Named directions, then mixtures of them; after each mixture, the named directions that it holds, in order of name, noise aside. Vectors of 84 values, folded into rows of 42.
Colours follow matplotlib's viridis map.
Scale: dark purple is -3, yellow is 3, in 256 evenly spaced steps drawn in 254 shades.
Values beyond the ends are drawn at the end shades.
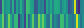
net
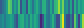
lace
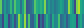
net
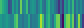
lace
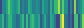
lace, net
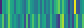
lace, net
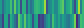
lace, net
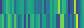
lace, net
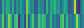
net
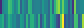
lace, net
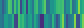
lace, net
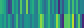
lace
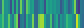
lace, net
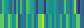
lace, net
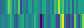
lace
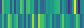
net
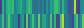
lace, net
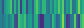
lace, net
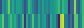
lace, net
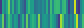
lace, net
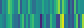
lace, net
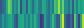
lace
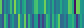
net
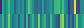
lace, net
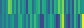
lace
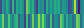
net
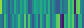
lace, net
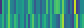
lace, net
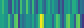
lace, net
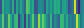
net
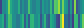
lace, net
